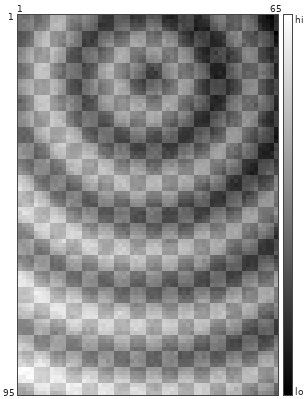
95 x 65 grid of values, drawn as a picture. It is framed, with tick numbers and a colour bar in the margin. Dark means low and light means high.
Concentric rings centre on the top middle. Neither half mirrors the other. On average the colour sits 50% of the way up the scale. The field climbs toward the bottom left. The ninth with the highest average is the bottom left.
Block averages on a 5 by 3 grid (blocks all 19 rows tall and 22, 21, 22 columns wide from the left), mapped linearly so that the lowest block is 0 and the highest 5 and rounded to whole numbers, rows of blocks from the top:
2 2 0
3 2 1
4 3 1
4 3 2
5 4 3
